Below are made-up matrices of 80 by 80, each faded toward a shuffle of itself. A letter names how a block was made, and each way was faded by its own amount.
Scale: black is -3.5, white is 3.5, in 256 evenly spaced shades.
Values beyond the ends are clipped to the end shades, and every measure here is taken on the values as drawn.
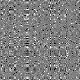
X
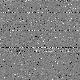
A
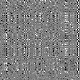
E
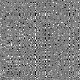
X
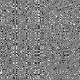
X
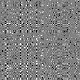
E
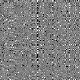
X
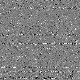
A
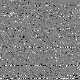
A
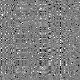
X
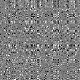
X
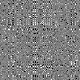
X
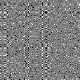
X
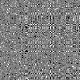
X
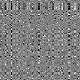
E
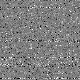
A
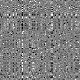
X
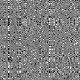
X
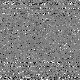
A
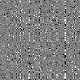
X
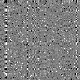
X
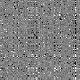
X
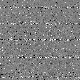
A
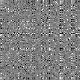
X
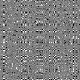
E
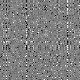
X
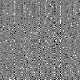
X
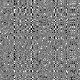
E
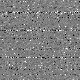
A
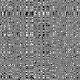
E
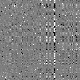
E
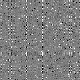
X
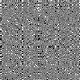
X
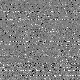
A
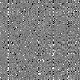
X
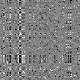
E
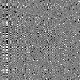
X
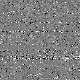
A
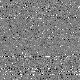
A
